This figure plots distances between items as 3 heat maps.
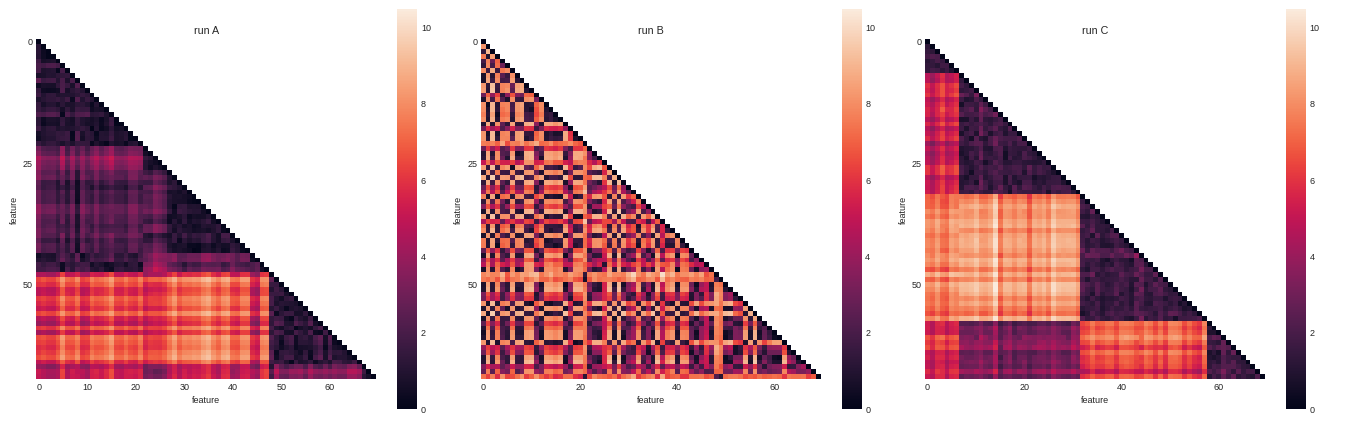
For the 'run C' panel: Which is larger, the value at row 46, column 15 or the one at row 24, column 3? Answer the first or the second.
the first
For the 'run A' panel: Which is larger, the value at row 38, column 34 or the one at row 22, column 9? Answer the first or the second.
the second
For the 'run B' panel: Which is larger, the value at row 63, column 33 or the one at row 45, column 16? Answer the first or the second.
the second
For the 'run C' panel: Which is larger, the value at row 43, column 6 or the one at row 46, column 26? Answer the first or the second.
the second
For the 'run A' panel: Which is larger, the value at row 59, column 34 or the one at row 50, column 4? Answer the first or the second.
the first
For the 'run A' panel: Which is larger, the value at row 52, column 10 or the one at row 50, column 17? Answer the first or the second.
the second
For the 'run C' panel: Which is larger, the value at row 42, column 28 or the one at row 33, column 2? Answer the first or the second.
the first
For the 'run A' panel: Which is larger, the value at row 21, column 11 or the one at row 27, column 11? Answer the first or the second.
the second
